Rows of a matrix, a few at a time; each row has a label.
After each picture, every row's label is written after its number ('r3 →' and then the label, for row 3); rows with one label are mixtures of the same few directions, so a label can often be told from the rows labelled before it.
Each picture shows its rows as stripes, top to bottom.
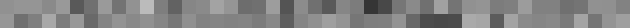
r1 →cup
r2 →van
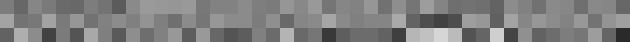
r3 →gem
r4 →van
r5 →van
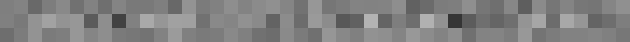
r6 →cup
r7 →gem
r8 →cup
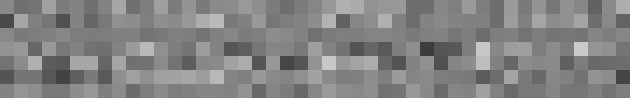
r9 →van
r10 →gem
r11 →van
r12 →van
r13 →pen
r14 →gem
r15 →pen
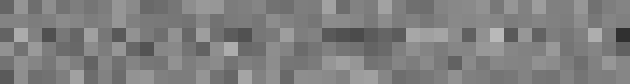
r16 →gem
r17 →gem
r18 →van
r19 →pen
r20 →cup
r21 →pen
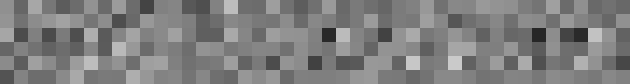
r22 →pen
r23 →gem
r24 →gem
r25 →gem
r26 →cup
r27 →pen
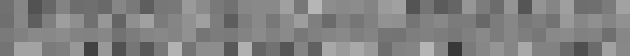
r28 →cup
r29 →pen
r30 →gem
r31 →cup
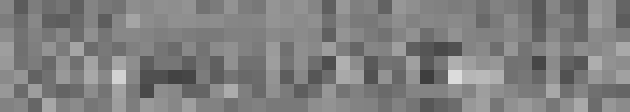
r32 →gem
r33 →gem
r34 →gem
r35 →van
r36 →gem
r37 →gem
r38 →pen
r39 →van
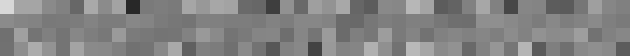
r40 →pen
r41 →van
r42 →gem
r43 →cup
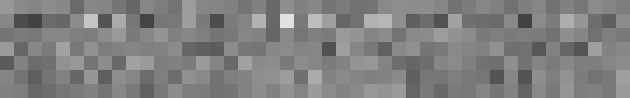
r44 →pen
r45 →cup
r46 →van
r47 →gem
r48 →pen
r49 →cup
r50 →cup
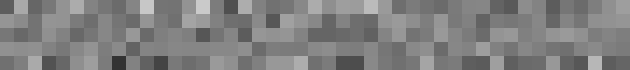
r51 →pen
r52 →pen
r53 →pen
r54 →pen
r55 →van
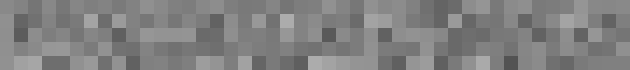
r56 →van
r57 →cup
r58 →gem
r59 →gem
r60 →pen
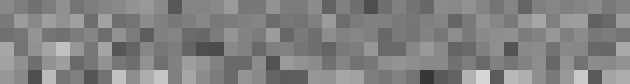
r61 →cup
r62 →gem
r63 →pen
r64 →gem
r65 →pen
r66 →van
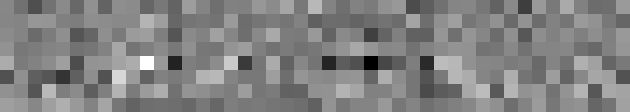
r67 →cup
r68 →cup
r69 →cup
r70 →van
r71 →cup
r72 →gem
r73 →van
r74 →gem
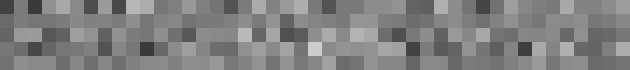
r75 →pen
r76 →pen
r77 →pen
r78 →cup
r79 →gem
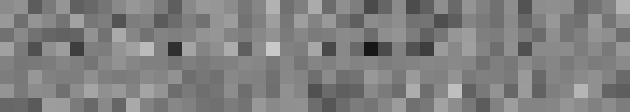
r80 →cup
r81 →van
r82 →gem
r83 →cup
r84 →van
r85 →cup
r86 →cup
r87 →pen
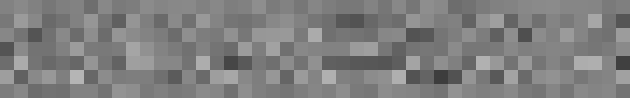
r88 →gem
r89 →van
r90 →cup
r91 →pen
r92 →van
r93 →van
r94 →gem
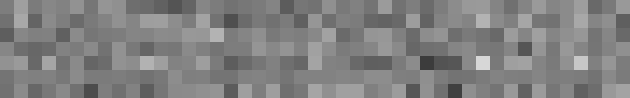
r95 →gem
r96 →van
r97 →gem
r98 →cup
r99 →van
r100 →cup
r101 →cup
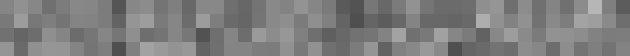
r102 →van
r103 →van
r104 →pen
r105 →gem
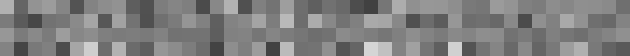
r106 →pen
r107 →cup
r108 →gem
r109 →cup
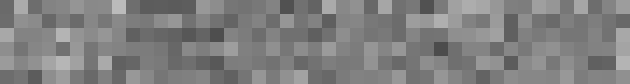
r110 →gem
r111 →van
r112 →gem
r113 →van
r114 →gem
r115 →pen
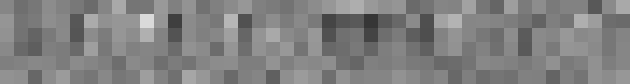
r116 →van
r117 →cup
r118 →cup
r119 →cup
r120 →van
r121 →pen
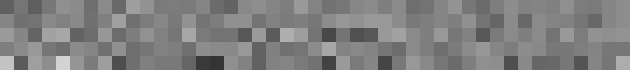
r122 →pen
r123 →van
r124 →pen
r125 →pen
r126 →gem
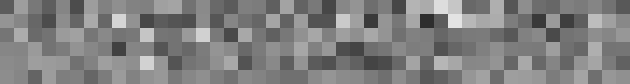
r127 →van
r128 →gem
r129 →pen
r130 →van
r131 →cup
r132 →van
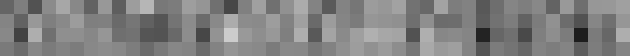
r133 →pen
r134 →van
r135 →van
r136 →van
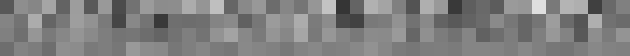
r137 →gem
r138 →van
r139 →van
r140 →pen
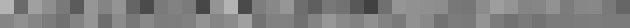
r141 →pen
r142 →pen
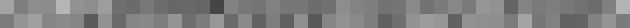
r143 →gem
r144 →cup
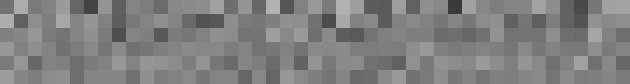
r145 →cup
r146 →gem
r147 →van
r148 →pen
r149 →van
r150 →pen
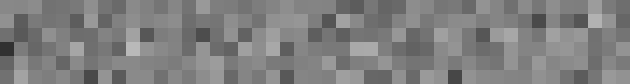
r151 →van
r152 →gem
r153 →pen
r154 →pen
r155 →gem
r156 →cup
